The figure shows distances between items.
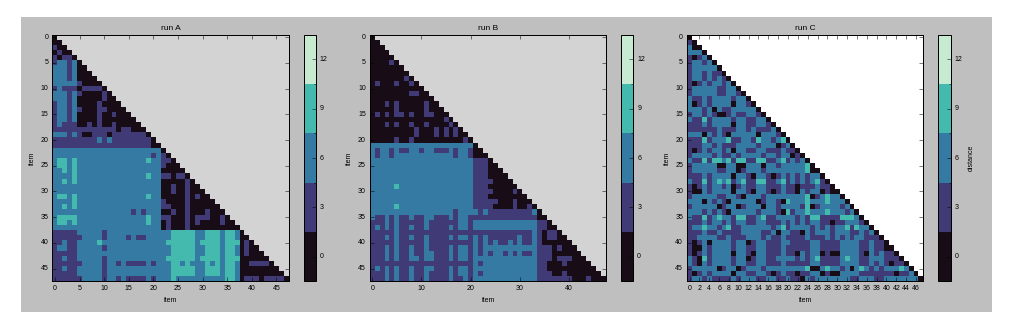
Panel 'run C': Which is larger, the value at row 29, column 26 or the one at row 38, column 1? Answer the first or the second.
the first
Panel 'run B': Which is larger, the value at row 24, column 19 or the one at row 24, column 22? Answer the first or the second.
the first
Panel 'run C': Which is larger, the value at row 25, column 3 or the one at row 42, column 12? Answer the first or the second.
the first
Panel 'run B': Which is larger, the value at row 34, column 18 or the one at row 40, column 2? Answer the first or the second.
the first
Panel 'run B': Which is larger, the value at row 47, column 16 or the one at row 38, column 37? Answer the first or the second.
the first
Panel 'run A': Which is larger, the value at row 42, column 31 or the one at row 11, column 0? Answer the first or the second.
the first
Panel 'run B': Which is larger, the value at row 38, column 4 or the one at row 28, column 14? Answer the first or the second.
the second
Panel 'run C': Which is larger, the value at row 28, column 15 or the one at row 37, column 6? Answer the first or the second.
the first
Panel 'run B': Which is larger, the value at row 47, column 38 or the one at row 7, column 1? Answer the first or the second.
the first
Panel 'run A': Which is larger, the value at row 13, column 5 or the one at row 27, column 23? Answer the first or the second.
the second
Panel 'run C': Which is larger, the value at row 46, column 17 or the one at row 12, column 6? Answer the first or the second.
the second
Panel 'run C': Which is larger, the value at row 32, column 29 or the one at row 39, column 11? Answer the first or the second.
the first
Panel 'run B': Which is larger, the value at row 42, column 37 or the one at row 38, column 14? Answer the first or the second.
the second
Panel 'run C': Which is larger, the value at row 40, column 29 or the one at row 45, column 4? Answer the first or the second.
the second
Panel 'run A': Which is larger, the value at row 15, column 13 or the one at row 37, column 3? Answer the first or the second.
the second
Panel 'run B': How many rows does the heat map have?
48
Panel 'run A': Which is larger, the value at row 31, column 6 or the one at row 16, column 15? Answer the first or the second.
the first
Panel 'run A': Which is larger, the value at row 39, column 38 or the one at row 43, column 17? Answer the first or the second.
the second
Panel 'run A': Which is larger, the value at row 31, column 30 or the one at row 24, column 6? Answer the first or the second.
the second
